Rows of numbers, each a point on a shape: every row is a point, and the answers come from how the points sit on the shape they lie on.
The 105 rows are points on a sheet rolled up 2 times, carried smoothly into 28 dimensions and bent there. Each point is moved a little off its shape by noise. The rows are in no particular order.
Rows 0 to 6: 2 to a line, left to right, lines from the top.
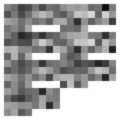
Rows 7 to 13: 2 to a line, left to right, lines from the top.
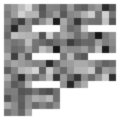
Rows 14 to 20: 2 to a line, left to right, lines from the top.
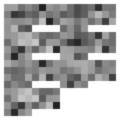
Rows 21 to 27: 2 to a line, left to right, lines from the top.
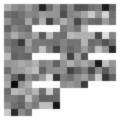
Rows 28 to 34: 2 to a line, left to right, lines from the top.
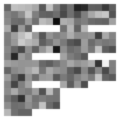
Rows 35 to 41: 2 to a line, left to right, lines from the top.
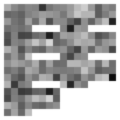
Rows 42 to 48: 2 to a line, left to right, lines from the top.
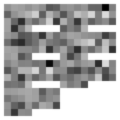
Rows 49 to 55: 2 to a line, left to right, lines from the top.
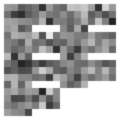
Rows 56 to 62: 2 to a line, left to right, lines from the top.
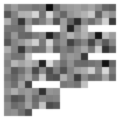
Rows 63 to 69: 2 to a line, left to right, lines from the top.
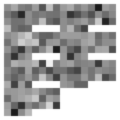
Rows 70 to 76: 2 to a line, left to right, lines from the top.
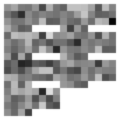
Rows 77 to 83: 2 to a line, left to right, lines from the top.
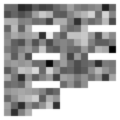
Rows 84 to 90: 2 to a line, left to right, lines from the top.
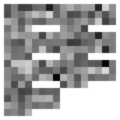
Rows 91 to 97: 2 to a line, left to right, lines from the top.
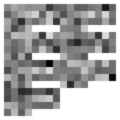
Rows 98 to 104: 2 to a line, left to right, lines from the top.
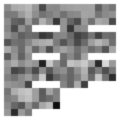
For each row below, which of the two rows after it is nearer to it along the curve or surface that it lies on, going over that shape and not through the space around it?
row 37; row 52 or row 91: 91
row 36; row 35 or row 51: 51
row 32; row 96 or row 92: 96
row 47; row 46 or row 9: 9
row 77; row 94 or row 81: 81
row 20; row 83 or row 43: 83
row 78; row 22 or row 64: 22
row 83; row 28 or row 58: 58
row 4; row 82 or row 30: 82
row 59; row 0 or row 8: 0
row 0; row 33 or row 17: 17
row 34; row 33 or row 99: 99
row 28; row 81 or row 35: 81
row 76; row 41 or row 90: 90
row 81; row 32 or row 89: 89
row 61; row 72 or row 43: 43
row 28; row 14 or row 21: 14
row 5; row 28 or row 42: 42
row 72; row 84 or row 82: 82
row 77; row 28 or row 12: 12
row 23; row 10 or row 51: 10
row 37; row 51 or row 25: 25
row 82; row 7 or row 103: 103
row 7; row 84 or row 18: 84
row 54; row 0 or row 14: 0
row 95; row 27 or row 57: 57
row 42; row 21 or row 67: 67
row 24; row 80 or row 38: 80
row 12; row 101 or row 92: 92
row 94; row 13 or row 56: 13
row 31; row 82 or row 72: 82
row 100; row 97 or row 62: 62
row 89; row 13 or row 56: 56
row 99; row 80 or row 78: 80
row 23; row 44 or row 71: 44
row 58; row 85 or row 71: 71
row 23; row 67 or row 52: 52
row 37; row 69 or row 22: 22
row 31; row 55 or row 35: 35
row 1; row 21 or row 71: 71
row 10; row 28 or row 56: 28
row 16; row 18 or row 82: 82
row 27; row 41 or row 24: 24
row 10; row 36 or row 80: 80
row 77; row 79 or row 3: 3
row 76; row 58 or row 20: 20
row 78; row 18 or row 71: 71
